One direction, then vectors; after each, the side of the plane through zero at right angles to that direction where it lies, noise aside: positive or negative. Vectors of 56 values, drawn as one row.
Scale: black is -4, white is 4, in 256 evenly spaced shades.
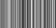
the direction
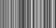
positive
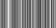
positive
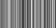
positive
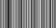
negative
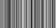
negative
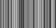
positive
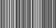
positive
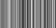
positive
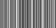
positive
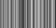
positive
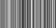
positive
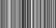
positive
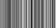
negative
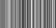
positive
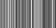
positive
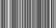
positive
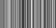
positive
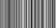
negative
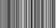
negative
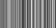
positive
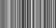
positive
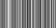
positive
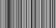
negative
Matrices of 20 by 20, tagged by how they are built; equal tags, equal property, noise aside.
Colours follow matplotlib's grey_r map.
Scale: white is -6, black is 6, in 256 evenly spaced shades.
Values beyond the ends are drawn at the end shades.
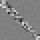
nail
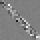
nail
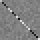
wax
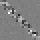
nail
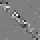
nail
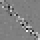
nail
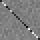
wax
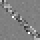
nail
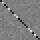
wax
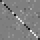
wax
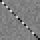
wax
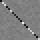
wax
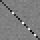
wax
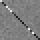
wax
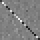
wax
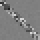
nail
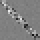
nail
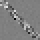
nail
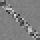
nail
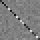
wax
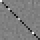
wax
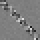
nail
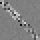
nail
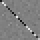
wax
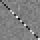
wax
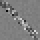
nail
